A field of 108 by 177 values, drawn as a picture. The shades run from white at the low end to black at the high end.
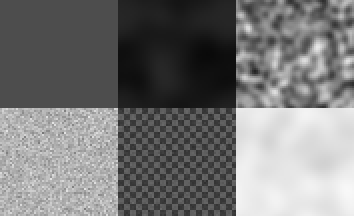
It is made of 2 by 3 panels. Panel 1,1: high, flat. Panel 1,2: very high, smooth, faint in contrast. Panel 1,3: middling, blotchy, strong in contrast. Panel 2,1: low, fine-grained. Panel 2,2: high, checkered. Panel 2,3: very low, smooth, faint in contrast.
